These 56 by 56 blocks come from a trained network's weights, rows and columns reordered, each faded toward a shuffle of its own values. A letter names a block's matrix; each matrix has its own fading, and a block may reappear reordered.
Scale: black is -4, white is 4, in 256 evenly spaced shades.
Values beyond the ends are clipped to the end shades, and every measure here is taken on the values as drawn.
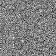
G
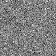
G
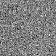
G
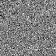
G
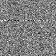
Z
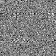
Z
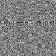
Z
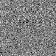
Z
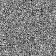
G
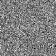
G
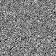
G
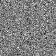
G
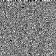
Z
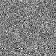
Z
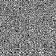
Z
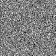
G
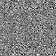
Z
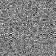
Z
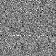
Z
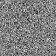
G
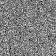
G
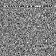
Z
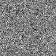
G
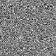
Z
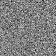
G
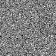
G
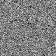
G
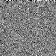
Z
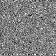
Z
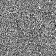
G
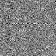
Z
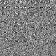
Z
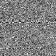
Z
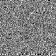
Z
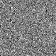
G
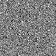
G
